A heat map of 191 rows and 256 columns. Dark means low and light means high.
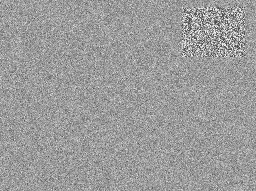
Values change most from cell to cell in the top right. No regular stripes run through it. The halves do not mirror each other. In the top right lies a patch that is rougher than the rest. No overall slope runs across the table.
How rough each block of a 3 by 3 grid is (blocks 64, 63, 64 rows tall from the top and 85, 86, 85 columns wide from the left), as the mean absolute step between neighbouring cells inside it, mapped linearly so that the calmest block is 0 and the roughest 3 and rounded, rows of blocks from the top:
0 0 3 | 0 0 0 | 0 0 0
